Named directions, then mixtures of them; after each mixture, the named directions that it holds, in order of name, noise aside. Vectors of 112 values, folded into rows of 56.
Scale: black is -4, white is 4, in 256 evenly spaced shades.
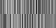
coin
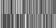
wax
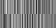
coin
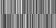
coin, wax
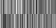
coin, wax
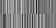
coin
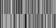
wax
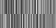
coin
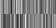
wax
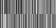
coin, wax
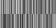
coin, wax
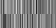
coin, wax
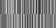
coin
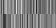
coin, wax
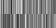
wax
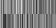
coin, wax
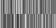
wax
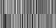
coin, wax
